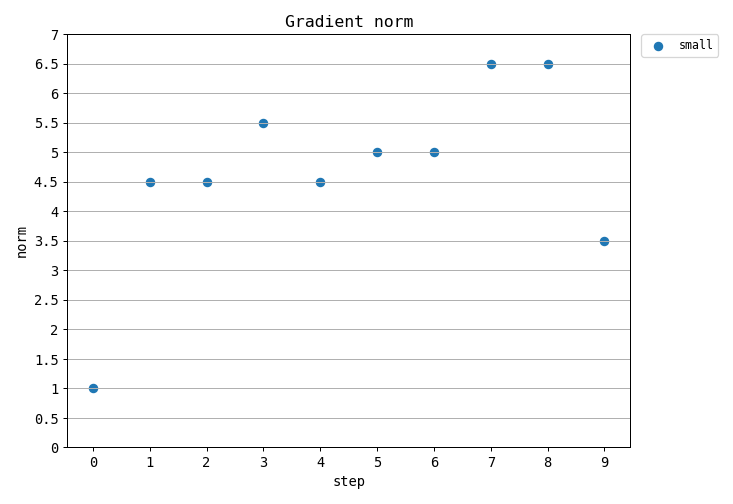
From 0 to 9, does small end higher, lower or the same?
higher
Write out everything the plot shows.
Title: Gradient norm
x-axis: step, ticks 0 1 2 3 4 5 6 7 8 9
y-axis: norm, ticks 0 0.5 1 1.5 2 2.5 3 3.5 4 4.5 5 5.5 6 6.5 7
Legend: small
Values:
small: 1 4.5 4.5 5.5 4.5 5 5 6.5 6.5 3.5
